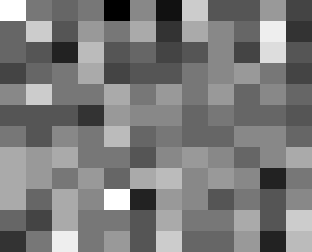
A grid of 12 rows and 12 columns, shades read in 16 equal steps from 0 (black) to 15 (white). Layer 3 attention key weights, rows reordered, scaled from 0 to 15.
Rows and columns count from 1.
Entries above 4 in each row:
9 10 9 9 12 11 12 12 11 11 11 10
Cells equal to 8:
19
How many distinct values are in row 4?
7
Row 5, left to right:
8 12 7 7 10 7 9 7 9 6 8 6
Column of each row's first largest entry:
1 11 11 4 2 5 5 1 7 5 12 3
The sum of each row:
79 93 74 76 96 73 85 97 96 93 90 91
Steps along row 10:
down up down up down up down down up down up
